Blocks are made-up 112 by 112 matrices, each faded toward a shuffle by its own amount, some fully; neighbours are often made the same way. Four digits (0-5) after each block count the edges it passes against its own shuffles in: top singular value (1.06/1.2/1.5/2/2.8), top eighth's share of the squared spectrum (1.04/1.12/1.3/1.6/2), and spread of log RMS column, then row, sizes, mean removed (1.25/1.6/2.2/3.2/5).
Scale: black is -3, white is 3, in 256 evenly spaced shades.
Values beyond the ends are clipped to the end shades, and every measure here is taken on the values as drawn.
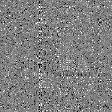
3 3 2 2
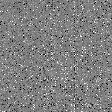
3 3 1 2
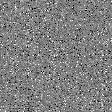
3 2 1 0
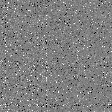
2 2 1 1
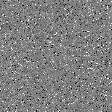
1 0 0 0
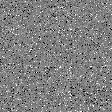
1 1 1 1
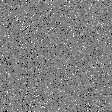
1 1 0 1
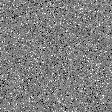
0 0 0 0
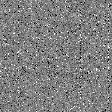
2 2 2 1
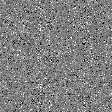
1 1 1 1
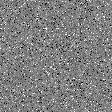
0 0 0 0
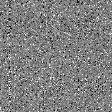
1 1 2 1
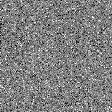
3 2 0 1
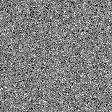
0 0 0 0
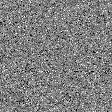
1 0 0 1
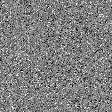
2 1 0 0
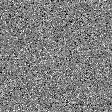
1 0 0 0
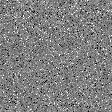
0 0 0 0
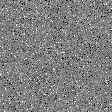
0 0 0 0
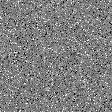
1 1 0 0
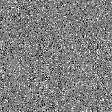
3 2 1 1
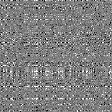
5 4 3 4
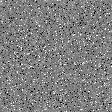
2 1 0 0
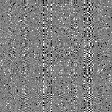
5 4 3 2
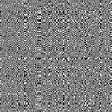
5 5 4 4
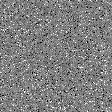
2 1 0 0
